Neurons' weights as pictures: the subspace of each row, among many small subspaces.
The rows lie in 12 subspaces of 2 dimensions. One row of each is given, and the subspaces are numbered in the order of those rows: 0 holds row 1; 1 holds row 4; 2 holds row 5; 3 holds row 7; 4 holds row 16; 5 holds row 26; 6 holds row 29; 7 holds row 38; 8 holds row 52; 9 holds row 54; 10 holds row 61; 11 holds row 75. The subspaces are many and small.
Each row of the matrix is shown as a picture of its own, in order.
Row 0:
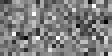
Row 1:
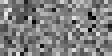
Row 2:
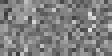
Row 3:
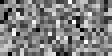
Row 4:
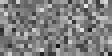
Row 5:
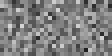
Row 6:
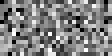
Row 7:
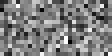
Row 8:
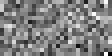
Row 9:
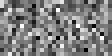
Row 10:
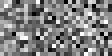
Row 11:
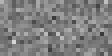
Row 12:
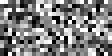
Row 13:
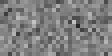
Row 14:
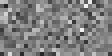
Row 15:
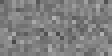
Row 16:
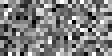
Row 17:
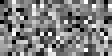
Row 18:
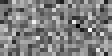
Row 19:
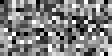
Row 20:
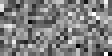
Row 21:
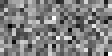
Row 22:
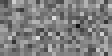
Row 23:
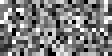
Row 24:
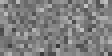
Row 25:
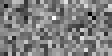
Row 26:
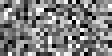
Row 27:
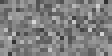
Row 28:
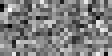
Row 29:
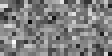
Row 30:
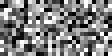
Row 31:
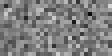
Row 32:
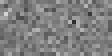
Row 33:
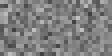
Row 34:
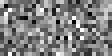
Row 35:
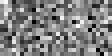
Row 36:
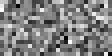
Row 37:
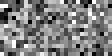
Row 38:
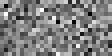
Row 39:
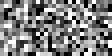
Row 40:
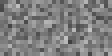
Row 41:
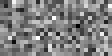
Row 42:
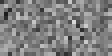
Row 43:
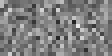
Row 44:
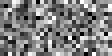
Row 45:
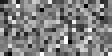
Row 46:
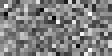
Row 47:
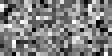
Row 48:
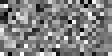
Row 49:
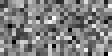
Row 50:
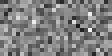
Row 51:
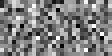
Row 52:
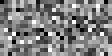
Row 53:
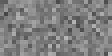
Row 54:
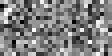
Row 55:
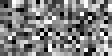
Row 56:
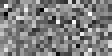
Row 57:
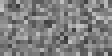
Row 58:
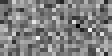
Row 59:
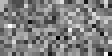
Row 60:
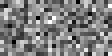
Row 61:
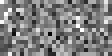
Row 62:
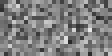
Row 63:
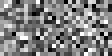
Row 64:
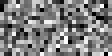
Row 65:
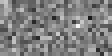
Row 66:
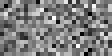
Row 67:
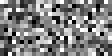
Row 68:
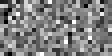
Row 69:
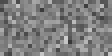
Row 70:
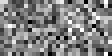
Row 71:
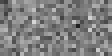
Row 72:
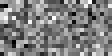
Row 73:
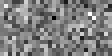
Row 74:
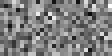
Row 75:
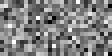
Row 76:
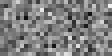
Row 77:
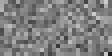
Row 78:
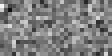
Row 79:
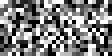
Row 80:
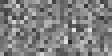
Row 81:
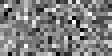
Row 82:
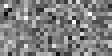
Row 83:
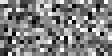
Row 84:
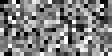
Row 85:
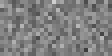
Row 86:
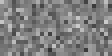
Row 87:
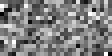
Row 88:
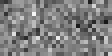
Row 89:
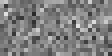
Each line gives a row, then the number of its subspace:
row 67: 8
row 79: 5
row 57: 9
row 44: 4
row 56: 7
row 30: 11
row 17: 10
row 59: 6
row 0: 7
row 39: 5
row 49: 11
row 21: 11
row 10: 7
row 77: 1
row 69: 3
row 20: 1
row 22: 4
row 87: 1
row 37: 6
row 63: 7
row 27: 8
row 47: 9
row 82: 5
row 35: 0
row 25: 0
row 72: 6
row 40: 9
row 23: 10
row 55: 4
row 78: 9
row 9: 2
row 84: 3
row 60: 11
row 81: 5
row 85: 2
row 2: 0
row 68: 3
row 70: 6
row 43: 2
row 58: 4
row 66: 7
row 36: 3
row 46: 7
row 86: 10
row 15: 8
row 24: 1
